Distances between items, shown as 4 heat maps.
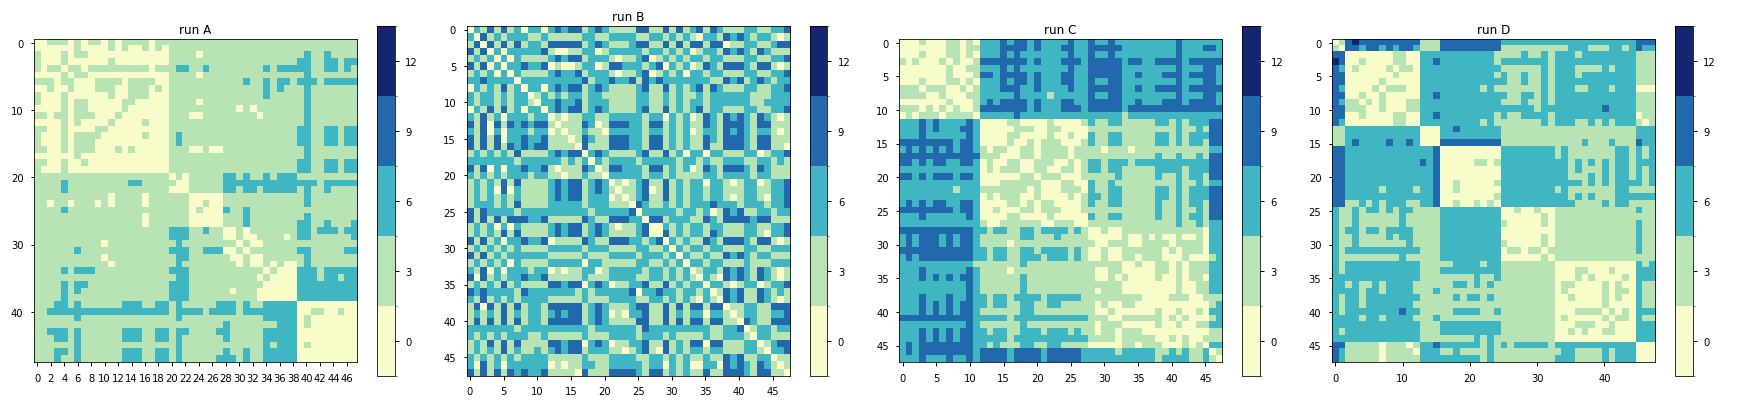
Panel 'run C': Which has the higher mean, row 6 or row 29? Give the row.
6
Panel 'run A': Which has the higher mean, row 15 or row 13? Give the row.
15
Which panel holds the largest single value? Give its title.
run D
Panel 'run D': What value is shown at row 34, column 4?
6
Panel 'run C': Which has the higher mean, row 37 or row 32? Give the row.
32
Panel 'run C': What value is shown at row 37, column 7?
6
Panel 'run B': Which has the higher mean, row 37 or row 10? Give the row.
10
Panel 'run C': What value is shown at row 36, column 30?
3
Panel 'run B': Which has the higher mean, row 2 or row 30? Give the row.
2
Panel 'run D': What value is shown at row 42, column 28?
3
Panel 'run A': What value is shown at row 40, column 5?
6
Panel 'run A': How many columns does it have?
48
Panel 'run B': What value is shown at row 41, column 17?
6
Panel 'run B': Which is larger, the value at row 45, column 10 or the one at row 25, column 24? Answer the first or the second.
the second
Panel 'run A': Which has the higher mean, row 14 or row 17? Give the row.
14
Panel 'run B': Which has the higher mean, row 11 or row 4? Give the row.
11
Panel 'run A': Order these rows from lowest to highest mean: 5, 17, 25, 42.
17, 5, 42, 25
